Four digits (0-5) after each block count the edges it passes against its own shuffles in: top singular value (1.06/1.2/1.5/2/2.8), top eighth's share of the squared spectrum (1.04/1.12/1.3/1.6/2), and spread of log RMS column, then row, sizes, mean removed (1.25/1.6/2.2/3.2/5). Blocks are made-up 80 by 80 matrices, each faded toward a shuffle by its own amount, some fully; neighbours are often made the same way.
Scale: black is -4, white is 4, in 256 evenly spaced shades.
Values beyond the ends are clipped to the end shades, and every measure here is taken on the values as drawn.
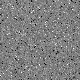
0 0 0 0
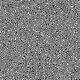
0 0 0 0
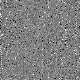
1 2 2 0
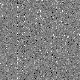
2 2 2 0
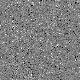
0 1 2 0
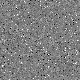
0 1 0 0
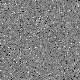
1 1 0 0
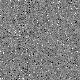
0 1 2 0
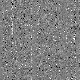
1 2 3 0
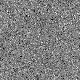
1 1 0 0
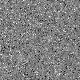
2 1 0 0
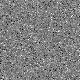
2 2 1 0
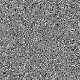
3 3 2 1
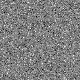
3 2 0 0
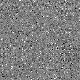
3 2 1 1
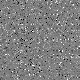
3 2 1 1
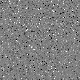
3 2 0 0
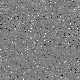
2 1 0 0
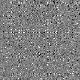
4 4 2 2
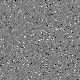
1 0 0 0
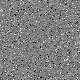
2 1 0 0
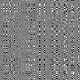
5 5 4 3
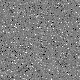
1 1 0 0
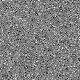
3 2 0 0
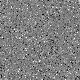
0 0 0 0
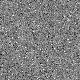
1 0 0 0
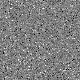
0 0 0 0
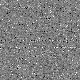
1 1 0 1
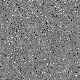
0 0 0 0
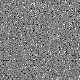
0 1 1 1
